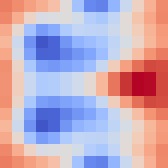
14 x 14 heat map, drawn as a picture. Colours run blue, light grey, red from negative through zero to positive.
Mirror symmetry: top to bottom. Average level on the scale: 50%. Ninth with the highest average: middle right.
